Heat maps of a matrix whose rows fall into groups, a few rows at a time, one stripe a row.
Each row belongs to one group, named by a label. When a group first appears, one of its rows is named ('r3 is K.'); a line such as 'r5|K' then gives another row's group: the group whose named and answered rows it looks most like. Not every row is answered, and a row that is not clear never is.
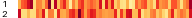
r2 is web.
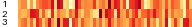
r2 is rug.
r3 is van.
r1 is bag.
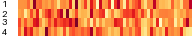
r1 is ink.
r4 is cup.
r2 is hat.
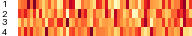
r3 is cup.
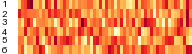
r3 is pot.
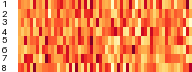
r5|cup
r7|cup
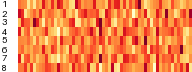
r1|bag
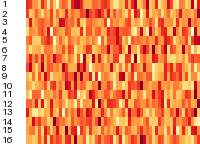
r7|ink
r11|pot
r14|cup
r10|hat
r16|hat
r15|van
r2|web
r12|ink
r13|web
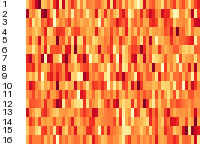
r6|hat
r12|bag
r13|web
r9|bag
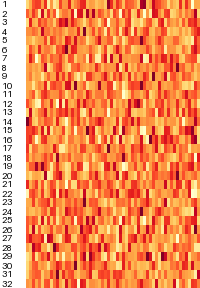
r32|van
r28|cup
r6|van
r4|ink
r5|hat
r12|web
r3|van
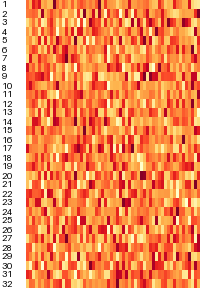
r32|bag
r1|cup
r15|ink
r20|hat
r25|van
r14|cup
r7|van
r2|ink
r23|cup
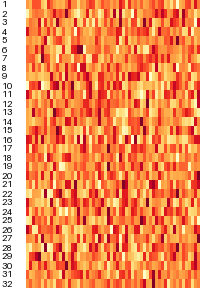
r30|van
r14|hat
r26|rug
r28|pot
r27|ink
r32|rug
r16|ink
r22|pot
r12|web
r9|web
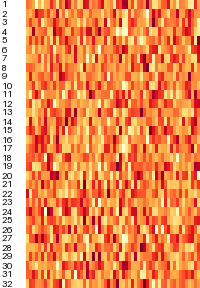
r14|van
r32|bag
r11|pot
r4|cup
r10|cup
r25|ink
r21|ink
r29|ink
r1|bag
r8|bag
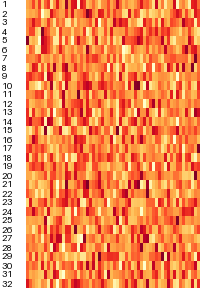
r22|bag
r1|van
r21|web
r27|bag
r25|pot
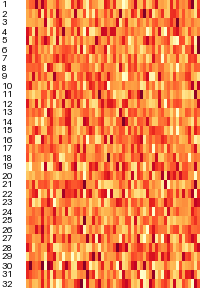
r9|cup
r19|pot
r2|hat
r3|pot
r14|bag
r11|hat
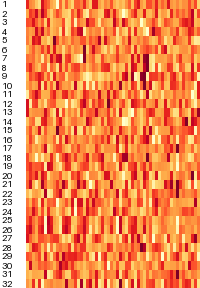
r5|cup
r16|bag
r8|bag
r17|pot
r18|bag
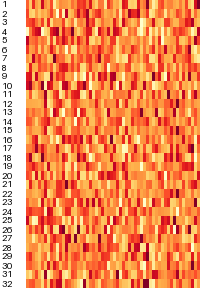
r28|web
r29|bag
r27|hat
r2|web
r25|rug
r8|van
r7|cup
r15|pot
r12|pot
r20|ink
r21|van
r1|ink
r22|pot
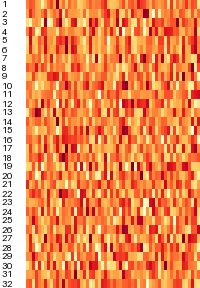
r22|van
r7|hat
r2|bag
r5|van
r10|bag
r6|van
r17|van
